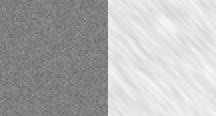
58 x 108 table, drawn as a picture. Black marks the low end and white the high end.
It is made of 1 by 2 panels. Panel 1,1: middling, fine-grained, faint in contrast. Panel 1,2: very high, slanting down to the right, faint in contrast.
